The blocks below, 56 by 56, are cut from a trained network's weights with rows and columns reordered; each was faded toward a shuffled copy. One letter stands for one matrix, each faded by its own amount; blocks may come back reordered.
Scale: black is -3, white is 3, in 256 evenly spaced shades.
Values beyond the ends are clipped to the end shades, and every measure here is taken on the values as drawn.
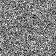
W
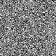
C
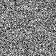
W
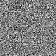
C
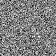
W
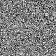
C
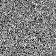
W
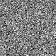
C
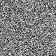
W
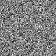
C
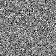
W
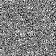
C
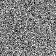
W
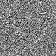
C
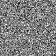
C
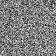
C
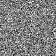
C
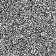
W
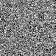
W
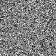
C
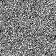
W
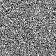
W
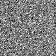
C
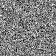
W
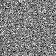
W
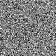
W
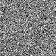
C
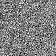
W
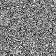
W
